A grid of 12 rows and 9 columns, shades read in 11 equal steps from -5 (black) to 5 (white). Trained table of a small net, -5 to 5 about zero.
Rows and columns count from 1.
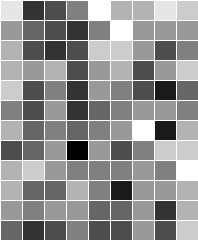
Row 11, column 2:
0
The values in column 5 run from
-2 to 5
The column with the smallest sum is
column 4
